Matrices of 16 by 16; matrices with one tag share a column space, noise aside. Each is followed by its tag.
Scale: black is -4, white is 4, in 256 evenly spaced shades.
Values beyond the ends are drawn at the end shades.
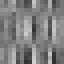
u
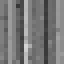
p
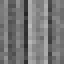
p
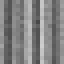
p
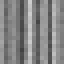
p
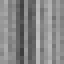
p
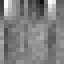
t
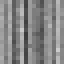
p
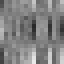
u
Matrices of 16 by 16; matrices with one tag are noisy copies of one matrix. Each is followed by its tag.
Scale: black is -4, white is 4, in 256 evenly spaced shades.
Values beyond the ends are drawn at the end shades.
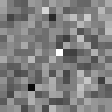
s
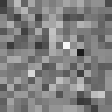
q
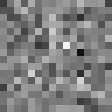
q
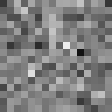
q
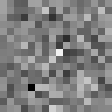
s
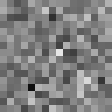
s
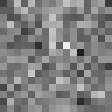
q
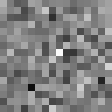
s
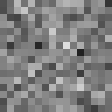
q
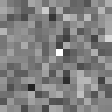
s
